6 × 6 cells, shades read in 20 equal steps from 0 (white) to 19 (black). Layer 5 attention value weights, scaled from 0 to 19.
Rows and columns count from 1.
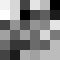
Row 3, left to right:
14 8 13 8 9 2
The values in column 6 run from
2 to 19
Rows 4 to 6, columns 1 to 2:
7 12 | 11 15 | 14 17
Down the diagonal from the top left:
1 3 13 11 12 5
